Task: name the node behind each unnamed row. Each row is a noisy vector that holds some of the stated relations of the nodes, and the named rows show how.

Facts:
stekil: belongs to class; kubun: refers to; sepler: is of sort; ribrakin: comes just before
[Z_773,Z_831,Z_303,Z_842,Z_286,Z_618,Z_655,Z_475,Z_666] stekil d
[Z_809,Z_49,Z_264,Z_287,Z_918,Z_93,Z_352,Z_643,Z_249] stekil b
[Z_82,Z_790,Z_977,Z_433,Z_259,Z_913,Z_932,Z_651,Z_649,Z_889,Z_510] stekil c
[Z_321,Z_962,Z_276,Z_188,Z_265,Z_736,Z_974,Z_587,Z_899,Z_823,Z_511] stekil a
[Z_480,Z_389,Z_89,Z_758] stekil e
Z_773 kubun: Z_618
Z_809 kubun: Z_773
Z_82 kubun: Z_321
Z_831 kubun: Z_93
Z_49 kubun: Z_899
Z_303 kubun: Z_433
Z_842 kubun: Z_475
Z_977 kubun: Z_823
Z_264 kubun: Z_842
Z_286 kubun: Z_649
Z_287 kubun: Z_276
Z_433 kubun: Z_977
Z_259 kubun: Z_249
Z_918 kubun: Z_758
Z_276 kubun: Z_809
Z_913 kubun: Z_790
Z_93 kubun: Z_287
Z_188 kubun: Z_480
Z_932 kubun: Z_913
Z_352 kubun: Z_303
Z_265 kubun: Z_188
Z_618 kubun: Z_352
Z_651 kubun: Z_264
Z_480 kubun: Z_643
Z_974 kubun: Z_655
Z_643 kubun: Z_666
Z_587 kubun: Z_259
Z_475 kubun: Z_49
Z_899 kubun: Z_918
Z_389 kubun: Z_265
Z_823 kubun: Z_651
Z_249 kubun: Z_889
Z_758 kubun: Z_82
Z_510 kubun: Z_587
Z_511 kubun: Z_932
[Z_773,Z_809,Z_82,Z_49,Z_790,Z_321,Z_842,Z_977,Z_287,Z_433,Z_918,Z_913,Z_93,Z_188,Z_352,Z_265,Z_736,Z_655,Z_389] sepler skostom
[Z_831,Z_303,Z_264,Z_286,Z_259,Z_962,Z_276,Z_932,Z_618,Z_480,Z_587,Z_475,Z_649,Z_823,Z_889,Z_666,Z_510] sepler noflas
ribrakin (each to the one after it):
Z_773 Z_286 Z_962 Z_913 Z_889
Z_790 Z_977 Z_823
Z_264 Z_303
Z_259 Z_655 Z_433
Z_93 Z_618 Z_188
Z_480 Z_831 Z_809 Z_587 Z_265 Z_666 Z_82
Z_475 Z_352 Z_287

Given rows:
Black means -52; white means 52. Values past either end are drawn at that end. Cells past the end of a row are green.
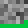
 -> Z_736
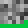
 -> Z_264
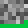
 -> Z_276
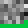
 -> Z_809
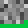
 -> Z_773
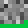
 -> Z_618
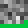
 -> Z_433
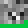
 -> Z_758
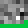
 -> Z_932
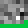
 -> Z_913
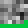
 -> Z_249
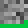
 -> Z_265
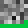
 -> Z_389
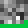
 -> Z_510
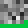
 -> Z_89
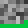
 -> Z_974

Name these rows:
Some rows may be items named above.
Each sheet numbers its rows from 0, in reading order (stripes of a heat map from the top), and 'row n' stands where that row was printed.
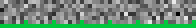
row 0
Z_831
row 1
Z_264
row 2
Z_666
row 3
Z_823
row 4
Z_321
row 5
Z_480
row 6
Z_649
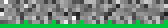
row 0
Z_286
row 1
Z_655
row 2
Z_259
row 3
Z_264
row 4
Z_303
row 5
Z_352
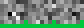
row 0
Z_82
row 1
Z_643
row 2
Z_587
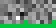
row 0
Z_790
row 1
Z_666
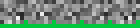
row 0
Z_510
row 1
Z_321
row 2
Z_899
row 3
Z_511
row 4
Z_89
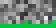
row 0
Z_49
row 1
Z_651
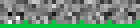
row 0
Z_889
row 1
Z_352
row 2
Z_899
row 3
Z_918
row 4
Z_587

